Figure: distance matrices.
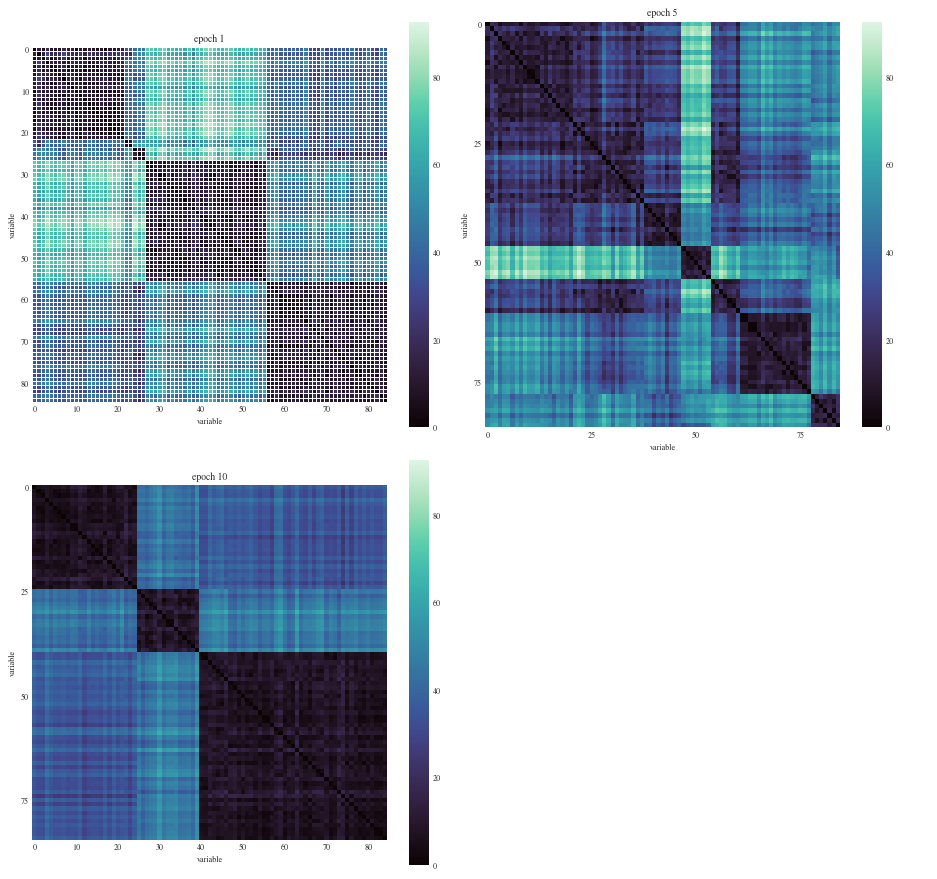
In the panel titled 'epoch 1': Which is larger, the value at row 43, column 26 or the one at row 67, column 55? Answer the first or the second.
the first
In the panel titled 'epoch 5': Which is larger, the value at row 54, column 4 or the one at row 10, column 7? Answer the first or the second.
the first
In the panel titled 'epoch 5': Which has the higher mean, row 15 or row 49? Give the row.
49
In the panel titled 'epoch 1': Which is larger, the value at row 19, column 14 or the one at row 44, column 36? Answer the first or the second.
the second
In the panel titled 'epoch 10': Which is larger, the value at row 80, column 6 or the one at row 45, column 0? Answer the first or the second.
the second
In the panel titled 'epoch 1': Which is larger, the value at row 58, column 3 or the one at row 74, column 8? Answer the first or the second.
the first
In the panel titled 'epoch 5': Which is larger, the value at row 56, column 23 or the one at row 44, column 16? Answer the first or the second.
the second
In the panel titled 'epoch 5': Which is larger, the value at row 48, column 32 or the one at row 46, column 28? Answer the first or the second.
the first
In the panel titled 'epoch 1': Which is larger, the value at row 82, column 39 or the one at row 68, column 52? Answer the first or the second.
the first
